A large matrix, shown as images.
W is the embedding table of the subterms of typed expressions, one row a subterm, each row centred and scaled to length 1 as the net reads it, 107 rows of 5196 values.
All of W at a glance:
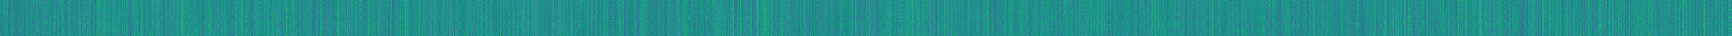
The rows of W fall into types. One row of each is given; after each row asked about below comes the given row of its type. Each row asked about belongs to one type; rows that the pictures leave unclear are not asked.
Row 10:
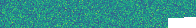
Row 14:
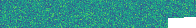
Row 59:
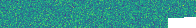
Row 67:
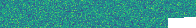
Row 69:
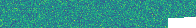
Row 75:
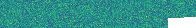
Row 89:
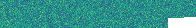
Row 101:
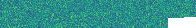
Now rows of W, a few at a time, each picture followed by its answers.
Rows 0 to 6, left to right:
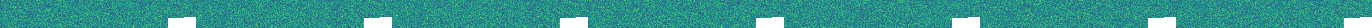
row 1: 14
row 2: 14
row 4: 67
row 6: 14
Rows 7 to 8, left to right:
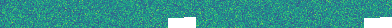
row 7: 10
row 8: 89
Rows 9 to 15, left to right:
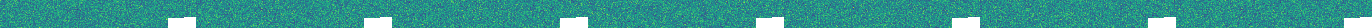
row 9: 67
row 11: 69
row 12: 59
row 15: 67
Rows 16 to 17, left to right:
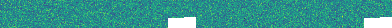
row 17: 14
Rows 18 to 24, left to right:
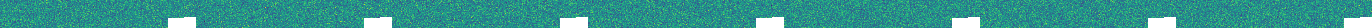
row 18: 69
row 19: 14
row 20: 75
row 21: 10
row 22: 67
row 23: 89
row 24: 59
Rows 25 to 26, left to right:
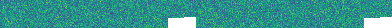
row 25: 10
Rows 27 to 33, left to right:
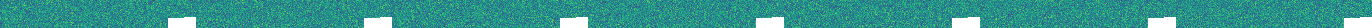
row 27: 10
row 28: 69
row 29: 75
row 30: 69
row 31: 75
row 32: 67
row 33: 14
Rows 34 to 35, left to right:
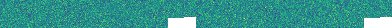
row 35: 10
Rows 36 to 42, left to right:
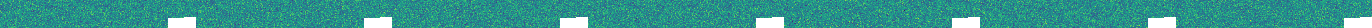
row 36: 75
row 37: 101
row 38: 67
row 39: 89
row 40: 67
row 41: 10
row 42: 75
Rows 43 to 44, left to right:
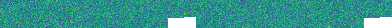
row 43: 59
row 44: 14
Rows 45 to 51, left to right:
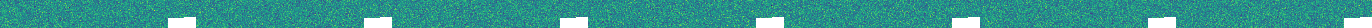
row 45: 101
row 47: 67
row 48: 75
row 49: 89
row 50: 10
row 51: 59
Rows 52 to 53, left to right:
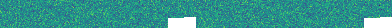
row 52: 59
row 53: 10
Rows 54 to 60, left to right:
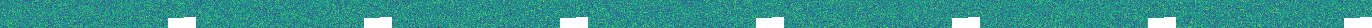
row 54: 75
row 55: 10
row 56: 59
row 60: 101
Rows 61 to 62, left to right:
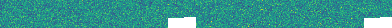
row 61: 10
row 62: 89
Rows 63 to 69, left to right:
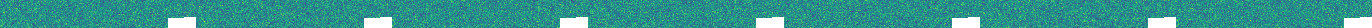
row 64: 10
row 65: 69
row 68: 67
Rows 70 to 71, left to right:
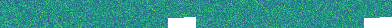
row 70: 101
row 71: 69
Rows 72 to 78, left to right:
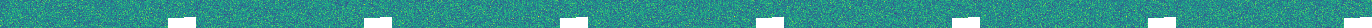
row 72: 75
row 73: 10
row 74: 75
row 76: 10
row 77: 14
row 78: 14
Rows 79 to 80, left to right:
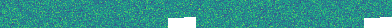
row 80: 67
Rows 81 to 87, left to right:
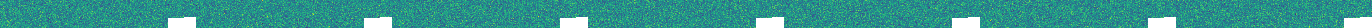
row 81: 89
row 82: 101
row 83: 75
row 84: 69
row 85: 67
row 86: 75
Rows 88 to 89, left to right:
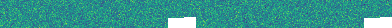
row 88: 89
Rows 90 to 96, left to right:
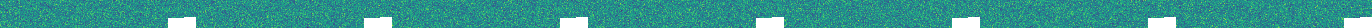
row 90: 89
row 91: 101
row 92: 89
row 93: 14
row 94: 69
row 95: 59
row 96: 59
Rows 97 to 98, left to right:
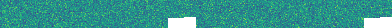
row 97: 101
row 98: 59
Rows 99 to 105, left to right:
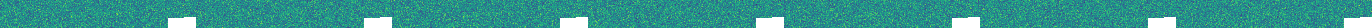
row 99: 101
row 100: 14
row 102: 89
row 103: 14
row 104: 67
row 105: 59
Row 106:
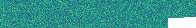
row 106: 69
